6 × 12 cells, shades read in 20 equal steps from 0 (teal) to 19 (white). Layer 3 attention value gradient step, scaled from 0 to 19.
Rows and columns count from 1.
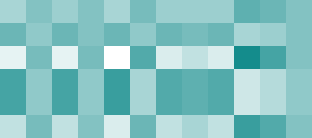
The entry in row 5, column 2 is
10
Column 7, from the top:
11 7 16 5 5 14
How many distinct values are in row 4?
8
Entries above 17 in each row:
0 0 1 0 0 0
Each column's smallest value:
4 8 4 8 3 5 5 6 5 0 4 9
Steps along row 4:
up down up down up down up down up down down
